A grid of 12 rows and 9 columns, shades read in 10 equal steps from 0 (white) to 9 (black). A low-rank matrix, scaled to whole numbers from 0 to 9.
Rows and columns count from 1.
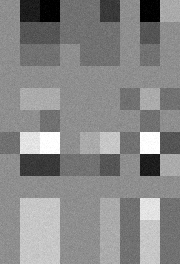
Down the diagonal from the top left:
4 6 5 4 4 4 5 8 4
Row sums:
54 45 41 36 35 38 26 49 36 30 31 31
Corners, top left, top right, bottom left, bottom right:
4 3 4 5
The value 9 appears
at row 1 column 3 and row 1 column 8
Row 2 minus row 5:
0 3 3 1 1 1 -1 3 -1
